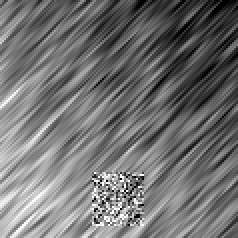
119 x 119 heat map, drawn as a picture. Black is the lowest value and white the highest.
Ninth with the lowest average: top right. Odd patch: rougher, in the bottom middle. Slope: up to the bottom left. Roughest part: bottom middle.
